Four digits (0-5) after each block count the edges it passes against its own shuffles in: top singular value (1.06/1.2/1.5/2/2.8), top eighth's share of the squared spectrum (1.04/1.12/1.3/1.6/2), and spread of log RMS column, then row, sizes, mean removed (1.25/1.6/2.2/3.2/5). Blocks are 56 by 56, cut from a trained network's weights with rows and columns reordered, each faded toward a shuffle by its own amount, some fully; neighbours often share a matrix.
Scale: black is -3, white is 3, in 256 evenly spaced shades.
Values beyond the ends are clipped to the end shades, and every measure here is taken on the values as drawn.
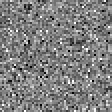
2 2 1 1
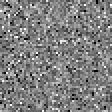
0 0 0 0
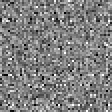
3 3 2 2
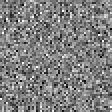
3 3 1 1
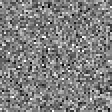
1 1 0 0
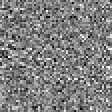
3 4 0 2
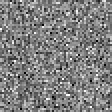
0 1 0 0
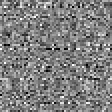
3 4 0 3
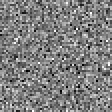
1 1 0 0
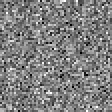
0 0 0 0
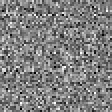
3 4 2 2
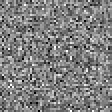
3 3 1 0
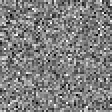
2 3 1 1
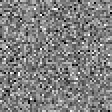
3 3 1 1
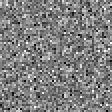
0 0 0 0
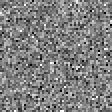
0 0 0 0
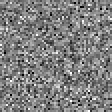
2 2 1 1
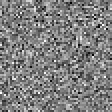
3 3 0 1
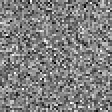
0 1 0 0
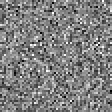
3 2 0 1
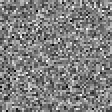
2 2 0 0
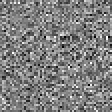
4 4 2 2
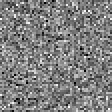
2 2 0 0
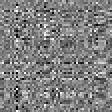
4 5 2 3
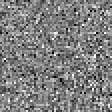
2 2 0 1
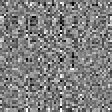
4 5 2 2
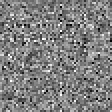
3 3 1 2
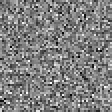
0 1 0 0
